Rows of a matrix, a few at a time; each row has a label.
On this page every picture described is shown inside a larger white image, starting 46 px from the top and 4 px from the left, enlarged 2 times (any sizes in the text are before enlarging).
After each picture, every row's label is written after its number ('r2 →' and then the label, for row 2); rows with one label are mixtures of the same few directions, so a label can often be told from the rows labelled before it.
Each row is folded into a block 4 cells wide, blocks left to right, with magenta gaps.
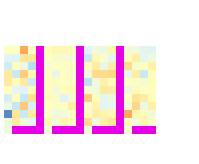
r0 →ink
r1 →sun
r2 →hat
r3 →ink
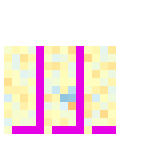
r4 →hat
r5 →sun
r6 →ink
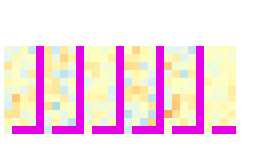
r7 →ink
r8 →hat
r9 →sun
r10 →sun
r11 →ink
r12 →sun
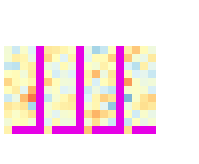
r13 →sun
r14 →hat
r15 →sun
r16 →hat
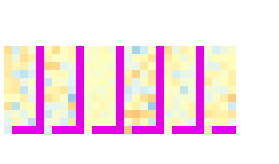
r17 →hat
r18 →sun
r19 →ink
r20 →sun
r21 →hat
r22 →sun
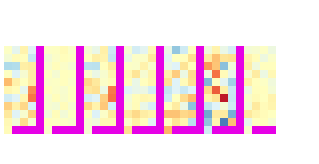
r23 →sun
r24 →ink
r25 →sun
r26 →sun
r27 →sun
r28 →sun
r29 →ink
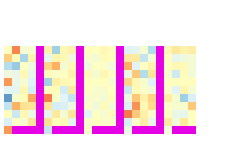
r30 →hat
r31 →hat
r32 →ink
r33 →ink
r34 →sun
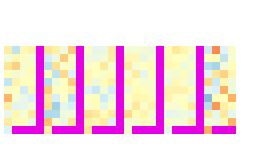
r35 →hat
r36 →ink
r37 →sun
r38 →ink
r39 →sun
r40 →hat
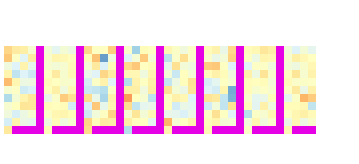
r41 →hat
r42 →sun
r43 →hat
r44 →hat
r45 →ink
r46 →sun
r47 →ink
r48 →sun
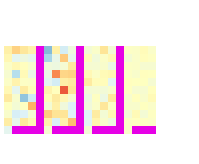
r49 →sun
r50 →hat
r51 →ink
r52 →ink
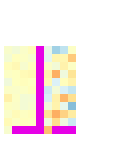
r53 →hat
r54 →sun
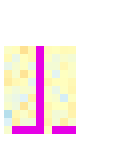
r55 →ink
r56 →sun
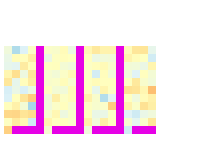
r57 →sun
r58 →ink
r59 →sun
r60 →sun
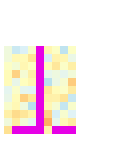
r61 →sun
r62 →ink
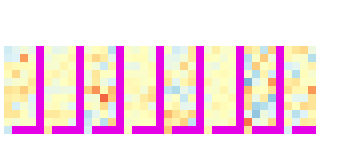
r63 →hat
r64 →sun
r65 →sun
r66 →sun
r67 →sun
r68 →hat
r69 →ink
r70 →sun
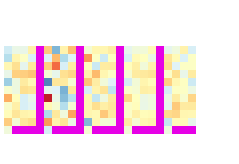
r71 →hat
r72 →hat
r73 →ink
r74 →hat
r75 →ink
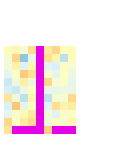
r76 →hat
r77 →hat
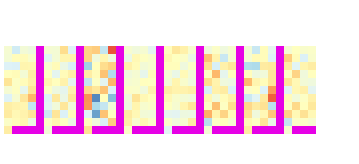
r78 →sun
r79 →ink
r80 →ink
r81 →ink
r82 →sun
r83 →ink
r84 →sun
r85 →ink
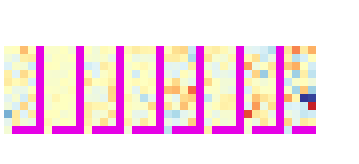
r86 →ink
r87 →ink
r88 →sun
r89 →sun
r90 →sun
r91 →hat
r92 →ink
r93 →sun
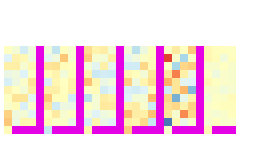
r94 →ink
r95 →hat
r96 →hat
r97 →sun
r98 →ink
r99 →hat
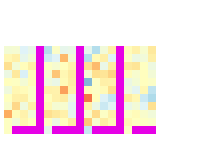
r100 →ink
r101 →hat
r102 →hat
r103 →sun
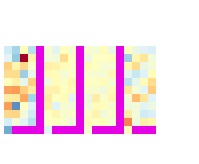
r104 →hat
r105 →hat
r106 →ink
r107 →ink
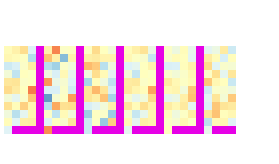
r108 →sun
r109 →hat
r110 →sun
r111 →sun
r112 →sun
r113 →ink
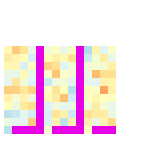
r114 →sun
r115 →sun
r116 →hat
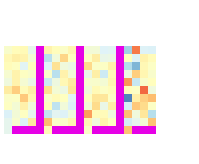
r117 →sun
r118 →ink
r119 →ink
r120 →hat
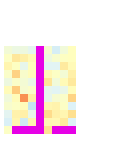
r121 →sun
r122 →sun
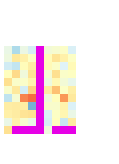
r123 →sun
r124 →sun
